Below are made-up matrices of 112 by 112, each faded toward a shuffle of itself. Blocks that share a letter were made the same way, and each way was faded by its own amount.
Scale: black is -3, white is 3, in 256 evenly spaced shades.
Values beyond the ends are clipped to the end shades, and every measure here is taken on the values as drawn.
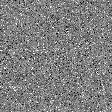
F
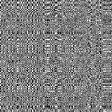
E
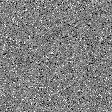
F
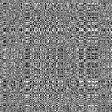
E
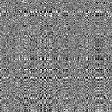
E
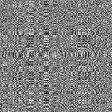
E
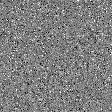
F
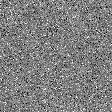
F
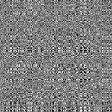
E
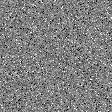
F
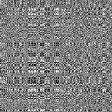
E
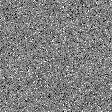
F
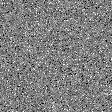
F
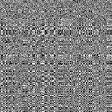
E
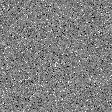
F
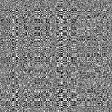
E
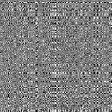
E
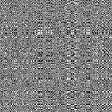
E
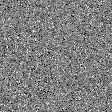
F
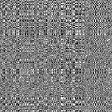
E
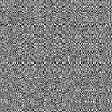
E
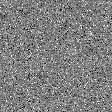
F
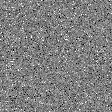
F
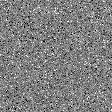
F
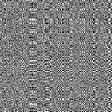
E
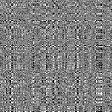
E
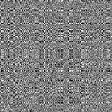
E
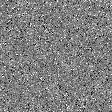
F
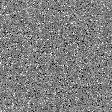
F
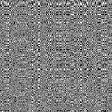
E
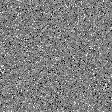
F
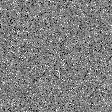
F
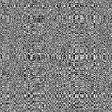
E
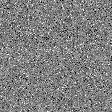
F
